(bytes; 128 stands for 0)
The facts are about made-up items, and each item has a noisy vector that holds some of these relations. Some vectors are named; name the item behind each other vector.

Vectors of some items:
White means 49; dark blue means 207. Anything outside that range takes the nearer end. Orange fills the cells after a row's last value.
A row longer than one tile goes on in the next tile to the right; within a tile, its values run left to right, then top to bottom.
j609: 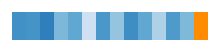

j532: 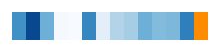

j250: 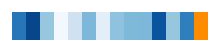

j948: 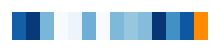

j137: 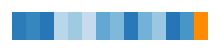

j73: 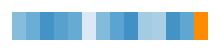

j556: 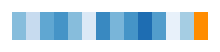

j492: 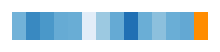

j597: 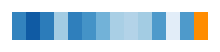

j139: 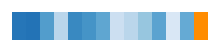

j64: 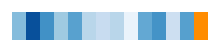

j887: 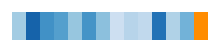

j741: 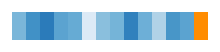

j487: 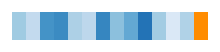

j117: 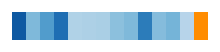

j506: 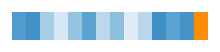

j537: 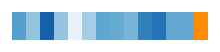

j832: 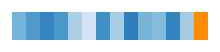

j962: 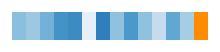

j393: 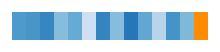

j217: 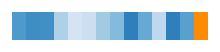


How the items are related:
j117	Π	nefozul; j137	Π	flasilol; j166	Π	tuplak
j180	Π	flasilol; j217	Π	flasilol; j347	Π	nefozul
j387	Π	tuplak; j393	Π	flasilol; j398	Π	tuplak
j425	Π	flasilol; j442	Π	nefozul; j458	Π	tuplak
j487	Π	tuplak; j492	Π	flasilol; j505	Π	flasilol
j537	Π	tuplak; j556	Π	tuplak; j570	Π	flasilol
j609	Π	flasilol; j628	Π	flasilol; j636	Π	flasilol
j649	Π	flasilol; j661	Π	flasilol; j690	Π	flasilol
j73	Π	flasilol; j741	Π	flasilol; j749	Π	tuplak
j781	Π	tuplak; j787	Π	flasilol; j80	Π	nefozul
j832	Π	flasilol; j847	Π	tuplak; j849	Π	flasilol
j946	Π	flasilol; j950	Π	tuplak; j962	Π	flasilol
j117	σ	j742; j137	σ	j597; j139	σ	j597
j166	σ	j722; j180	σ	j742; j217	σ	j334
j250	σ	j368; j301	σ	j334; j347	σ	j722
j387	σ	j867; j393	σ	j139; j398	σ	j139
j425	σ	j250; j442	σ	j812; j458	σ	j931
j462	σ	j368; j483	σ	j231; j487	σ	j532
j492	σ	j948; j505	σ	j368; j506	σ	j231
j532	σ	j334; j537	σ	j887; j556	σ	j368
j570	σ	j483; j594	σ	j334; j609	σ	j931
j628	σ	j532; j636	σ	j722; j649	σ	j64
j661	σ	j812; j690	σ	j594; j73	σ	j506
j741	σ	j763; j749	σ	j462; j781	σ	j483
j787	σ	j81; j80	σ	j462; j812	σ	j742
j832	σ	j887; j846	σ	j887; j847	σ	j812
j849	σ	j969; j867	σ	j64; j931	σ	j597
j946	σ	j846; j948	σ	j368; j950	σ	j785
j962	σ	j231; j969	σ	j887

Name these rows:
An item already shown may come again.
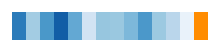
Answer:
j347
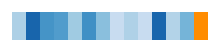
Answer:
j887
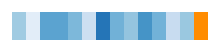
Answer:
j781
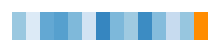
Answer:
j781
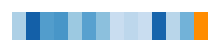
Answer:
j887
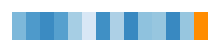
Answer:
j832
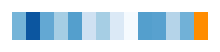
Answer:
j867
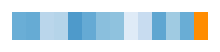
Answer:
j483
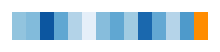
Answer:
j387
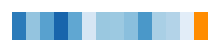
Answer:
j347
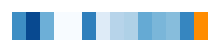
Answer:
j532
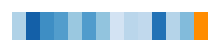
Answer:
j887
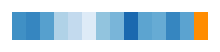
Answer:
j505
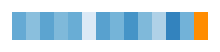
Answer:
j570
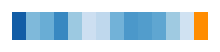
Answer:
j80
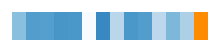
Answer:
j649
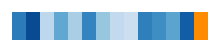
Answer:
j812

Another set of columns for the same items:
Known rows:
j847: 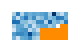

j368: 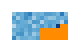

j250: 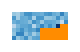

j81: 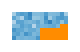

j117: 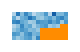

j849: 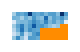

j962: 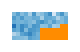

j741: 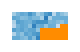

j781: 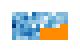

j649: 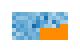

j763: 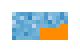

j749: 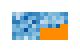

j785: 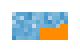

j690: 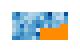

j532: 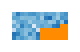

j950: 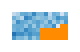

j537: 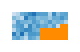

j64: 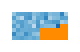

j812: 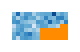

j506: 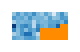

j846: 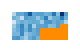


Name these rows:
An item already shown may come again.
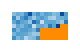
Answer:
j462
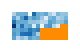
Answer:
j781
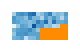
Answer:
j636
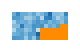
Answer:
j217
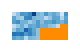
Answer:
j166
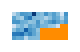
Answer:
j166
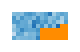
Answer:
j505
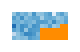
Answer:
j962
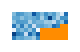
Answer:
j487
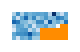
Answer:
j847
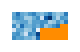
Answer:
j628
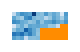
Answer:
j166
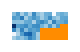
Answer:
j73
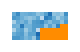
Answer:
j217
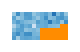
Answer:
j742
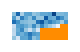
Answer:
j661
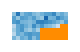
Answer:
j180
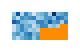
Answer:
j442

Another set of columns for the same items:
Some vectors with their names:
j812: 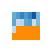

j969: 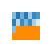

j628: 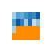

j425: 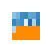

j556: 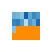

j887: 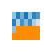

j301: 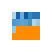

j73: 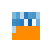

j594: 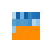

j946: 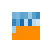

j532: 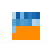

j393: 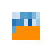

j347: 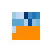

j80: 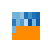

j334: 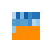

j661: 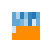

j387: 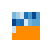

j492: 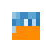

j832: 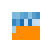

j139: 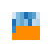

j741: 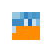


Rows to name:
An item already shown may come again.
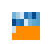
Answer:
j387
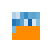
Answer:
j137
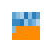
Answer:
j537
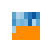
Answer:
j117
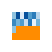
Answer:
j483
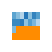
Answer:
j537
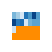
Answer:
j387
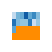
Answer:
j597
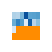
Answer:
j636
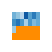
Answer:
j950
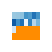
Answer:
j649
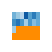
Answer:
j950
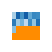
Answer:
j462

